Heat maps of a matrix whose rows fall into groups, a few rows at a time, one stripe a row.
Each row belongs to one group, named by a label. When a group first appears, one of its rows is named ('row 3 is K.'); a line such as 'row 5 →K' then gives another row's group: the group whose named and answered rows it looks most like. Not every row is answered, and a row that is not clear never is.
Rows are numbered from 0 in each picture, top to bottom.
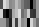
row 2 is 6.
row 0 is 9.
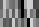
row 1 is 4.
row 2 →6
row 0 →4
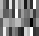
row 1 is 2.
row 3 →4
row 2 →9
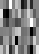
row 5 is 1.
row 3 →9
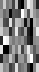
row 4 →9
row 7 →1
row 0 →4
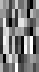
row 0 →1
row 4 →4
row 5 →4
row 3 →9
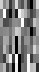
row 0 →1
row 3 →9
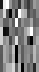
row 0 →9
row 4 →1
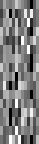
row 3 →1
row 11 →2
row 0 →9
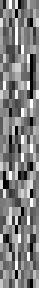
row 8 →9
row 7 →9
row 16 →4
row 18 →1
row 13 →9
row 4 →2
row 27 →1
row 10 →1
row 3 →2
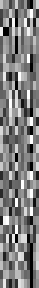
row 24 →9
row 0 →1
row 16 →1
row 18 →1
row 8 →6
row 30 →9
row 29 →1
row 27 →1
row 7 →9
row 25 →2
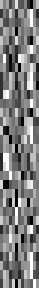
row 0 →1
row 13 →4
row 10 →9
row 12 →1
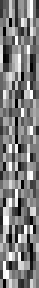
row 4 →2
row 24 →9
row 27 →1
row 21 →2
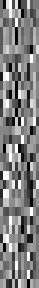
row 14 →9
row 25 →4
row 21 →9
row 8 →9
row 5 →9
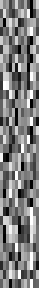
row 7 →6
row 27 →2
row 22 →1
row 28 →4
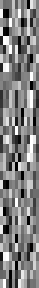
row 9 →9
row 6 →1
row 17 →4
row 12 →4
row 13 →4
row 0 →6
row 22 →2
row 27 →1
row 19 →4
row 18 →6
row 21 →4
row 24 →6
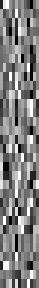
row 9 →2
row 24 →6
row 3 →6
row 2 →6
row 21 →2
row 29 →9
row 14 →9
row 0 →9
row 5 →9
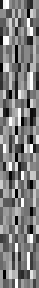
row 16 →4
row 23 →9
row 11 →6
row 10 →6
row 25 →1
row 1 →6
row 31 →2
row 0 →9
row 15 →1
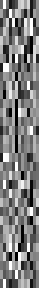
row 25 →4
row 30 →2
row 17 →9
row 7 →9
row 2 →4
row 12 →6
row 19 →4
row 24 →1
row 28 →6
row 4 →1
